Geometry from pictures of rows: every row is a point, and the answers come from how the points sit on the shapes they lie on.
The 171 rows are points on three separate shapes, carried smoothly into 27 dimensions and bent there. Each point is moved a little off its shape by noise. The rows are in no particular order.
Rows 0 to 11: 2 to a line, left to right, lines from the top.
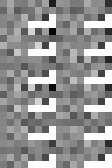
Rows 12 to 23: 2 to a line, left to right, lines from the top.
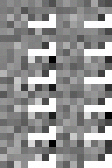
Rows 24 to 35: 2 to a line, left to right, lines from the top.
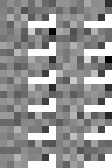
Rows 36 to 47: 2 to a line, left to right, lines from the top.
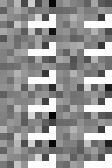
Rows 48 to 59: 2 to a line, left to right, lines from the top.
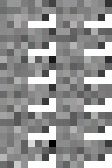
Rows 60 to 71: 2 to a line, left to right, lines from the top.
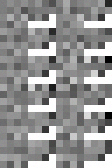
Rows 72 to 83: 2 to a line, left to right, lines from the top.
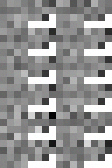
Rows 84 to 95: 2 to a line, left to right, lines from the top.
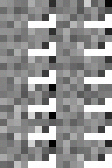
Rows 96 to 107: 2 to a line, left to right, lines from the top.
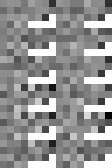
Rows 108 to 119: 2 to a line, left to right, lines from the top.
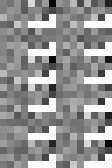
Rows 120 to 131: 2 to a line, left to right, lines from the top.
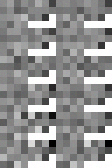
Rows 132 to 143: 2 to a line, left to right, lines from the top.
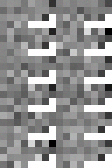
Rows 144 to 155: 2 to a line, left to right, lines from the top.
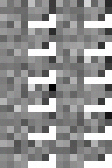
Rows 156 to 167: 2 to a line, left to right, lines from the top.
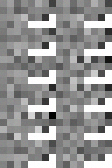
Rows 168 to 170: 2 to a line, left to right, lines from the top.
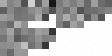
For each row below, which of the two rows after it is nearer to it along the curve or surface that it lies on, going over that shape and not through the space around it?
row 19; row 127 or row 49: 127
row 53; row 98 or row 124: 98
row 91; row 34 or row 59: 59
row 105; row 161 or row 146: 161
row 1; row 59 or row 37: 59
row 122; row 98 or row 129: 129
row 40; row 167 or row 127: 127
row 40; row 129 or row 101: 101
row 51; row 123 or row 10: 123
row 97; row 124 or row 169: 169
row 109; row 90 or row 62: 62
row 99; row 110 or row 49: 49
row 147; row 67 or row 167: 67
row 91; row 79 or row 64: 64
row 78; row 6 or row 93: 93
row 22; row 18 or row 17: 18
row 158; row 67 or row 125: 67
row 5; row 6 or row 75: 75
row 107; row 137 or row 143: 137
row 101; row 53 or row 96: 96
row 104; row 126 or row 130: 126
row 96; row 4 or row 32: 4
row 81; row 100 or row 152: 100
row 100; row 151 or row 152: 152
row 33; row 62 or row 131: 62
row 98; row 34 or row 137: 137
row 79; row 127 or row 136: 127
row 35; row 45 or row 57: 57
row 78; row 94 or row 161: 161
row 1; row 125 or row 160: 125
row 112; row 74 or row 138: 138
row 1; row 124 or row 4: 4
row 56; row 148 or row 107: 107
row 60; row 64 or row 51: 64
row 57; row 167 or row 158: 158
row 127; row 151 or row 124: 151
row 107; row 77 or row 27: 27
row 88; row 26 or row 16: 26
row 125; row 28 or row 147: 28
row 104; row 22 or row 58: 22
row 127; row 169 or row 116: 169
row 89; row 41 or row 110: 110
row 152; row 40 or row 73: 73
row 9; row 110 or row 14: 110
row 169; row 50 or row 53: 50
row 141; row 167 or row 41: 41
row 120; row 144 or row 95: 95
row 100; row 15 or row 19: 15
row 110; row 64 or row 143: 64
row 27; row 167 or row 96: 167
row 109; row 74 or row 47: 74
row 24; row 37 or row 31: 31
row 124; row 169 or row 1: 169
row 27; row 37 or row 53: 37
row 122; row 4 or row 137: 137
